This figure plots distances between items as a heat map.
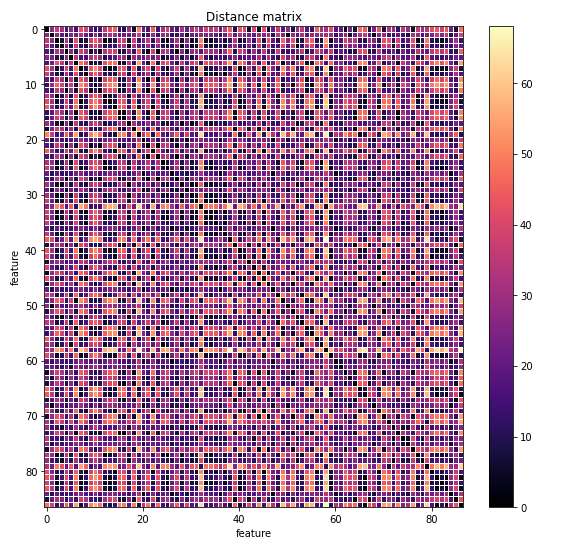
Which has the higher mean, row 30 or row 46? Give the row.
46
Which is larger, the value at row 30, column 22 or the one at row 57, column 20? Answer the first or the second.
the second
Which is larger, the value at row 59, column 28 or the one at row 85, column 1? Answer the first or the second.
the second
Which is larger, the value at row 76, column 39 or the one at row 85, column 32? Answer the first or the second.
the second
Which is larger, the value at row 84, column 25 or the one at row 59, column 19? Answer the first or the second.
the first
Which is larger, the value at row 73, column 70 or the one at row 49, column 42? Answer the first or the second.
the second
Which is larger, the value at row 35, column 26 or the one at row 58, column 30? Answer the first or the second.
the second
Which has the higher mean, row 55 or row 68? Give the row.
55
